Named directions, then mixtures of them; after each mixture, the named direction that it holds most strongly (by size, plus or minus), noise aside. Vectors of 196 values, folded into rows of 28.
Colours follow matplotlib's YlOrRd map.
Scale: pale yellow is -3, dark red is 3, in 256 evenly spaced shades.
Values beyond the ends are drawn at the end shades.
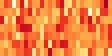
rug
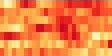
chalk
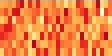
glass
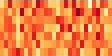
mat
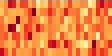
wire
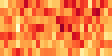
mat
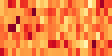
wire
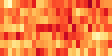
chalk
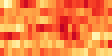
chalk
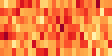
glass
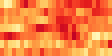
chalk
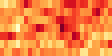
chalk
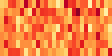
mat
